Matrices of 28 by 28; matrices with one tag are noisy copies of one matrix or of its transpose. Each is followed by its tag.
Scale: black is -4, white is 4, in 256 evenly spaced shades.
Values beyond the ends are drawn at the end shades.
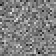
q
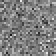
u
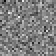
q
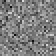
q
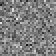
q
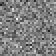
q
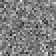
u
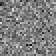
q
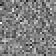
q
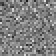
q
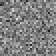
q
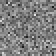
u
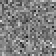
u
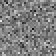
u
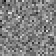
q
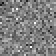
q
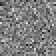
q
